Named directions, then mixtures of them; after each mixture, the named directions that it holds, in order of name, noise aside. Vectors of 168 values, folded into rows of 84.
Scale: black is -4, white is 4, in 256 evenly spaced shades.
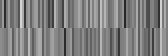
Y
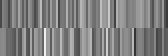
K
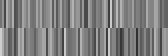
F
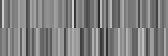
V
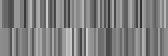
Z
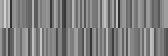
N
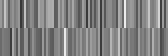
Y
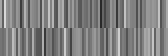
K, Y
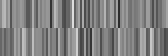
N, V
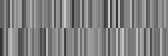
F, N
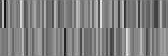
V, Y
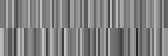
F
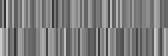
F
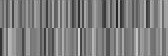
F, K, N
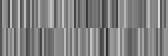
N, V, Y
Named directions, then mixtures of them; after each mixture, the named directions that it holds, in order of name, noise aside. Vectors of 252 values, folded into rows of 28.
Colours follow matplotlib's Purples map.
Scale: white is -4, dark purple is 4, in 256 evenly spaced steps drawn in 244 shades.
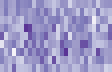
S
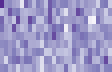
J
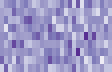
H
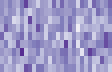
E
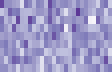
J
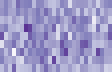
S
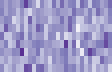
E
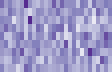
E, J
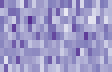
H, J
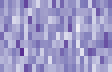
E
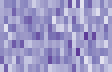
H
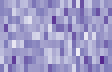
H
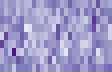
S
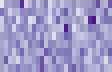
J
